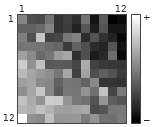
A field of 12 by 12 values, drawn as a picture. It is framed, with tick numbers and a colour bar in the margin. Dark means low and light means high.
Ninth with the lowest average: top right. Mirror symmetry: none. Slope: up to the bottom left. Ninth with the highest average: bottom left. Average level on the scale: 40%.
